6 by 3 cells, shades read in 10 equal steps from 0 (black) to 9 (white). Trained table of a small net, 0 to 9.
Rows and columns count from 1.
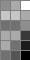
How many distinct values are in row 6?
3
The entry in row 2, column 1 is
7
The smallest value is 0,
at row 6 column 3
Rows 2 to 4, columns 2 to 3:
7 6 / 4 5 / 6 2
